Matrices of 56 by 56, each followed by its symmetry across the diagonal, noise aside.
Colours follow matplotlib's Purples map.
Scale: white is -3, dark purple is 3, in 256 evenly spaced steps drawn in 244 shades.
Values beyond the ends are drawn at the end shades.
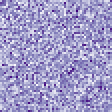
symmetric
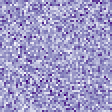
neither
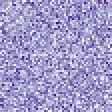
symmetric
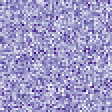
antisymmetric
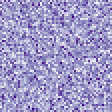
antisymmetric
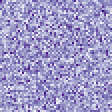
neither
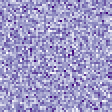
antisymmetric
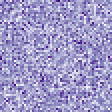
symmetric
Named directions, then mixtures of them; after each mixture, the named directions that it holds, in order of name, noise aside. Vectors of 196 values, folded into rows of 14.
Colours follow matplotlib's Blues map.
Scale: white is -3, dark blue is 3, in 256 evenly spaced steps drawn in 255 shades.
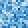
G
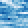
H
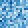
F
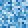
F, G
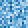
F, G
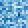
F, G, H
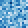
F, G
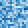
F, G, H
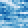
H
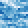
G, H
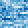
F, H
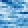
H
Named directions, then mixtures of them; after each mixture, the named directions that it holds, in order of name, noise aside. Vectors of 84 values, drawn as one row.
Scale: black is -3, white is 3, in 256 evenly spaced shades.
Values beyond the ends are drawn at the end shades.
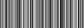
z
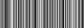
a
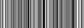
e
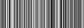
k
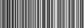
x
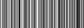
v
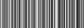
v, x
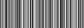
z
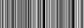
e, x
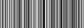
e, k, v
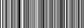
e, v, z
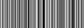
e, v, x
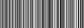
x, z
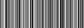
z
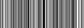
e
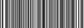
e, x, z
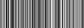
k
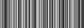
a, v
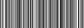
e, z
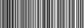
x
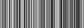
k, v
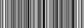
e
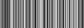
a, x
